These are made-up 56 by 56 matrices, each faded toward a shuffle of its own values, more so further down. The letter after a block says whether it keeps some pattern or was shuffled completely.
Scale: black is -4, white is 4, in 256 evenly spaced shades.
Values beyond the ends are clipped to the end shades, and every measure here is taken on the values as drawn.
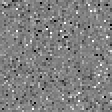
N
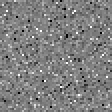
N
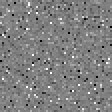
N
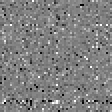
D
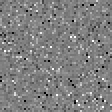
N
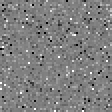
N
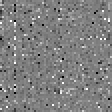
D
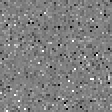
N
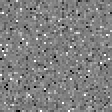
N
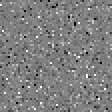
N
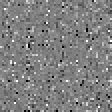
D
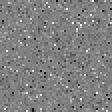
N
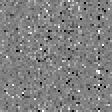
D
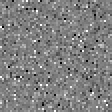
N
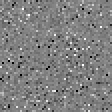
N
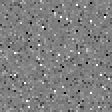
N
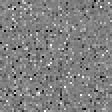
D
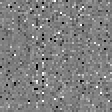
D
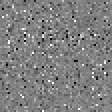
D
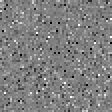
N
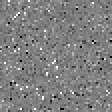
N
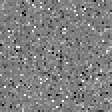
N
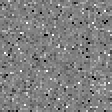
N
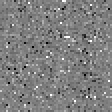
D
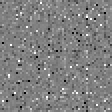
D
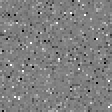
N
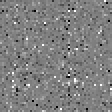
D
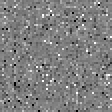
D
